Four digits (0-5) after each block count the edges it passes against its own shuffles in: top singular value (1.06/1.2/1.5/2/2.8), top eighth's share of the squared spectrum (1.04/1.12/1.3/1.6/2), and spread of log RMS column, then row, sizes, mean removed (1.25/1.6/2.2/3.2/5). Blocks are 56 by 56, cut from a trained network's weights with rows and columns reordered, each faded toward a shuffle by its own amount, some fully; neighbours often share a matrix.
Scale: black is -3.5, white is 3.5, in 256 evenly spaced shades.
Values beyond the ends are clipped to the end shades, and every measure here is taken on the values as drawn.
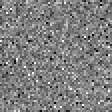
0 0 0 0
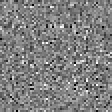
3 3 2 1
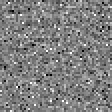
0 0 0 0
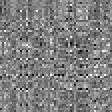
4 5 2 3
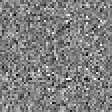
3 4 1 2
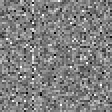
3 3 2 0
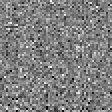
3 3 1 1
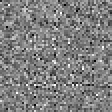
3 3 1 1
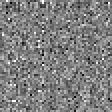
3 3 1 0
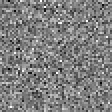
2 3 1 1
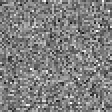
1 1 0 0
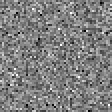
1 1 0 1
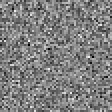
2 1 0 0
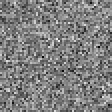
0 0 0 0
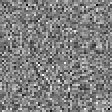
4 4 1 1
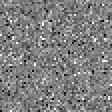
0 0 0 0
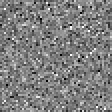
1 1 0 0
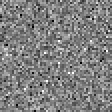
1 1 0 0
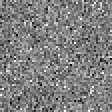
0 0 0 0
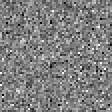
2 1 0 0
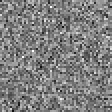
1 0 0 0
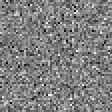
2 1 0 0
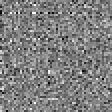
4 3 1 2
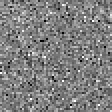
0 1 0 0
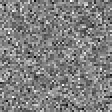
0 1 0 0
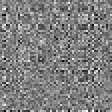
4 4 3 3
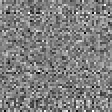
4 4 1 3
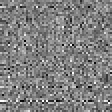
4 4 1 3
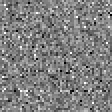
2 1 0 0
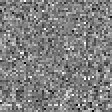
3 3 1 1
